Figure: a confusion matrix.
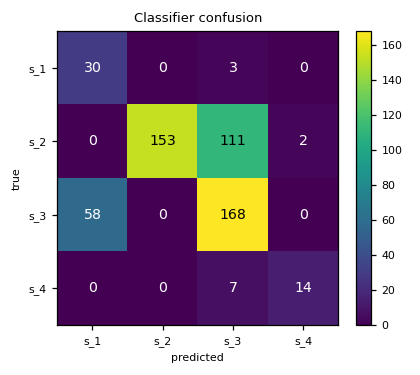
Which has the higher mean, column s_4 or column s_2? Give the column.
s_2
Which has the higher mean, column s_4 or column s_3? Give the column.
s_3
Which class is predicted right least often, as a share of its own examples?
s_2
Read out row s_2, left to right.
0 153 111 2
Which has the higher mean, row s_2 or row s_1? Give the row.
s_2
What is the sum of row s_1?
33
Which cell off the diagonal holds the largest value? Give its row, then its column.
s_2, s_3
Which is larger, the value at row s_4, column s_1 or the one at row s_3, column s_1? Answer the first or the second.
the second
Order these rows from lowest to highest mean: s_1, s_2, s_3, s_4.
s_4, s_1, s_3, s_2
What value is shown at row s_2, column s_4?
2
